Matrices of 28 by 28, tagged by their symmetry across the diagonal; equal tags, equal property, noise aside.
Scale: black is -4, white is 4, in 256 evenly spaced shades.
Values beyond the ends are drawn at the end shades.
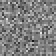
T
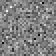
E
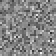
E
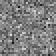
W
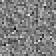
T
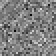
E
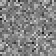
E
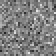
W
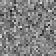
W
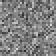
T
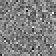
W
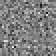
T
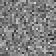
W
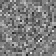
E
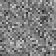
T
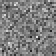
E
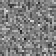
T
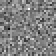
T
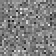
T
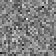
W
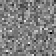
W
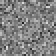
E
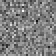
W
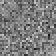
E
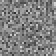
W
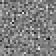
T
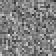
T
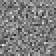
W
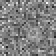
E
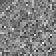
E
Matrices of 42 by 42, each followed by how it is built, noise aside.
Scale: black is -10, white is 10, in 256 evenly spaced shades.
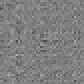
low rank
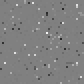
sparse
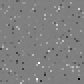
sparse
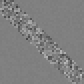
banded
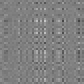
low rank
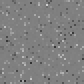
sparse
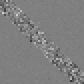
banded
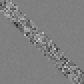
banded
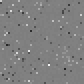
sparse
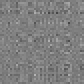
low rank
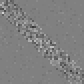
banded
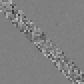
banded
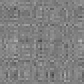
low rank
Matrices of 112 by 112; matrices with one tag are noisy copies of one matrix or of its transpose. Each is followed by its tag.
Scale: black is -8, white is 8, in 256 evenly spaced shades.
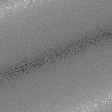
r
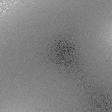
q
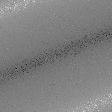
r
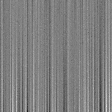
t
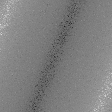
r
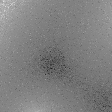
q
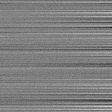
t
